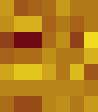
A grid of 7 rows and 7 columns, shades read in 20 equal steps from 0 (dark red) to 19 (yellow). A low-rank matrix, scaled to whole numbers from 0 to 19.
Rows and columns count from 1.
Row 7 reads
9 6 6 11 12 10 13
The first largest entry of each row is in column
1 2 7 7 2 1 7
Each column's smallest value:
5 0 0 8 10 5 7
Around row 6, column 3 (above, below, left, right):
17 6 11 11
